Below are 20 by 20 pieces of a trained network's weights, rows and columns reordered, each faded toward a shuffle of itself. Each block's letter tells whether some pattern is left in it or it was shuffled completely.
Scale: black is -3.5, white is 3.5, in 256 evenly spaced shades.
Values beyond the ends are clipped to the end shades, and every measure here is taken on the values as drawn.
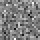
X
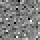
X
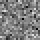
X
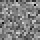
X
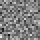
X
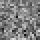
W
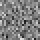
W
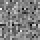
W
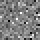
X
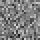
W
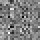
W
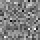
W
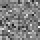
X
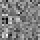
W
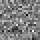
W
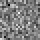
X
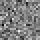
X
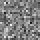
X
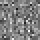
W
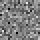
X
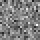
X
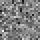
X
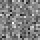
W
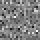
X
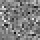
X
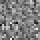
W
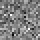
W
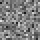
W
